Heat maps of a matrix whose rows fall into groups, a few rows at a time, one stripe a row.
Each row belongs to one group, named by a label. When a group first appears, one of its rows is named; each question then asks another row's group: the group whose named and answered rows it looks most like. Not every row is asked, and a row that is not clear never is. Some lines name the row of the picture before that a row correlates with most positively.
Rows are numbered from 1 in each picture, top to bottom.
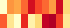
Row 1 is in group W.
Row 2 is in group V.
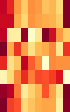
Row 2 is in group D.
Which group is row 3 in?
V
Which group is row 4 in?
D
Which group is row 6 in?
W
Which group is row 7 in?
D
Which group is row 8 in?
D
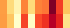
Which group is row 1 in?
V
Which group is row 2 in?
V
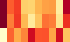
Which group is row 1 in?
D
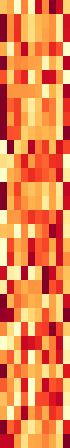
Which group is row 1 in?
V
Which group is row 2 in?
D
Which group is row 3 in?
D
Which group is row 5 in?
D
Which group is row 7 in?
D
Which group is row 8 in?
D
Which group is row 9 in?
D
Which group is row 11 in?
W
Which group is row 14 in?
D
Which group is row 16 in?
W
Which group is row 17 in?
V
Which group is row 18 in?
W
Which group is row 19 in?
W
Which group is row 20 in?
V
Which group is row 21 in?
W
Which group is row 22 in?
D
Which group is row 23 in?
D
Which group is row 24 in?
V
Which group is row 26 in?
V
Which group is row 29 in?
V
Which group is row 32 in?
D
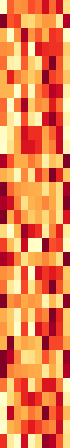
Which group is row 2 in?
D
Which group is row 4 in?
V
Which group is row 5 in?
V
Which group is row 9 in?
V
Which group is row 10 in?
W
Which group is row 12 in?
D
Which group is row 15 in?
D
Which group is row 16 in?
D
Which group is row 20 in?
V
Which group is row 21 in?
V
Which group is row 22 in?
D
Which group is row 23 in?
V
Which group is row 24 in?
V
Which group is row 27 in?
D
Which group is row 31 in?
W
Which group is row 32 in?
V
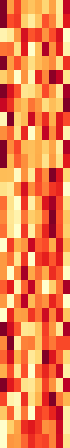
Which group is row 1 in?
D
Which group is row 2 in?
D
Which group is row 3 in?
W
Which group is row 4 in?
V
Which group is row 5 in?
D
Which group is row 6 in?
V
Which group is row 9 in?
W
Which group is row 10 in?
V
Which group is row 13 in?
V
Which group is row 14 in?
W
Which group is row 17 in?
V
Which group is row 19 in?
V
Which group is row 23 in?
W
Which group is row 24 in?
D
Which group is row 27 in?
V
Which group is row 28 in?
D
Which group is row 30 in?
V
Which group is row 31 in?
W
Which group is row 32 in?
W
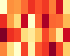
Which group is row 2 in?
V
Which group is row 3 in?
D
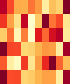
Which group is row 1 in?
D
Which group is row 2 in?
V
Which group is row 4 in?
D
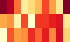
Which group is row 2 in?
V
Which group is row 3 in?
W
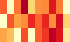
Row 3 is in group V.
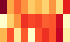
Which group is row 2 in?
W
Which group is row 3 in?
V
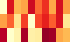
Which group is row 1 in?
W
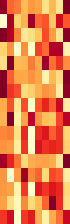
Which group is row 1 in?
D
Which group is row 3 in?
D
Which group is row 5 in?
W
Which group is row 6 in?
D
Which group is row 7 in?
D
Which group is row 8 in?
V
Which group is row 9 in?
W
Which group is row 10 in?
V
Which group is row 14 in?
V
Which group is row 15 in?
V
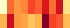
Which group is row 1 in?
W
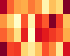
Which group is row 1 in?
D
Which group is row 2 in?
V
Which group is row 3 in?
V
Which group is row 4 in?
D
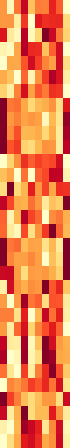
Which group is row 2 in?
V
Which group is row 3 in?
V
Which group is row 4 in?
W
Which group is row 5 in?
W
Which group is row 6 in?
V
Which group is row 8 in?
D
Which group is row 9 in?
D
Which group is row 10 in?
D
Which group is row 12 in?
W
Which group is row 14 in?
W
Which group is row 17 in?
V
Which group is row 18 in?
D
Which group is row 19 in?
D
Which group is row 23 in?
V
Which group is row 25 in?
V
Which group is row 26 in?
V
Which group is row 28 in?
W
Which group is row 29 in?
D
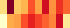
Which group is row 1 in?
W
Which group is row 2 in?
W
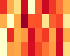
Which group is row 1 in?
V
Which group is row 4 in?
W
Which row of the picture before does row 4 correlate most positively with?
2
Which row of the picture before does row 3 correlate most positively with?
2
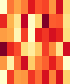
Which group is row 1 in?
W
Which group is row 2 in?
V
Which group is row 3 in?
V
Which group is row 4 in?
D
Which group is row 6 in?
W
